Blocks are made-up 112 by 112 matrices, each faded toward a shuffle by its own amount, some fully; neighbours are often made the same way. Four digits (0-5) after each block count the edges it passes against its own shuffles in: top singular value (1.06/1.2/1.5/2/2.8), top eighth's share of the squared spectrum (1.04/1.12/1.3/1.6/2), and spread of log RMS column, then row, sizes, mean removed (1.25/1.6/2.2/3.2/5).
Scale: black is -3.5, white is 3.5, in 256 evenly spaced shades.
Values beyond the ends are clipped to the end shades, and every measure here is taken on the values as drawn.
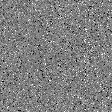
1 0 1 0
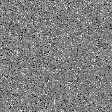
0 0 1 0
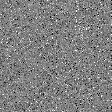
1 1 2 0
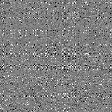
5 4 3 3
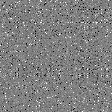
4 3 1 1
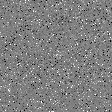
2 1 0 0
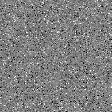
3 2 1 1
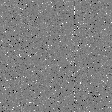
2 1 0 0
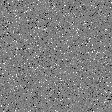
0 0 0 0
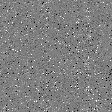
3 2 1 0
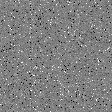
2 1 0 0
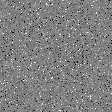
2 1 0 0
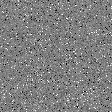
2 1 0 0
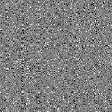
4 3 2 2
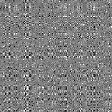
5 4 3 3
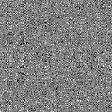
4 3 2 2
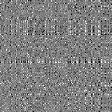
5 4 3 3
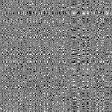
5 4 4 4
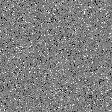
1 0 0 0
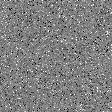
2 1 0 0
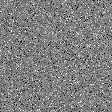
2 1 0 0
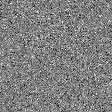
0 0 0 0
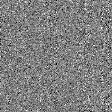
1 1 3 0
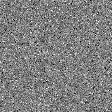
0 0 1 0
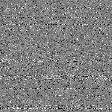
2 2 0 3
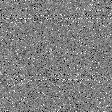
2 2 0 2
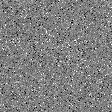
0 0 0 0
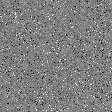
0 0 0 0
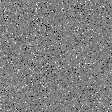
0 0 0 0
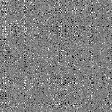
4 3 3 2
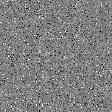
2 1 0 0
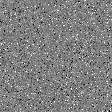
1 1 0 0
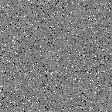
1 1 0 0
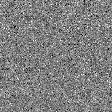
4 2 1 1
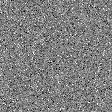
2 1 0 0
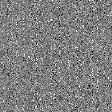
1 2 3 0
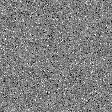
0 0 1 0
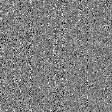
1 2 3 0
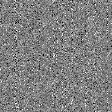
1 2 3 0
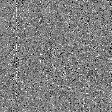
2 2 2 0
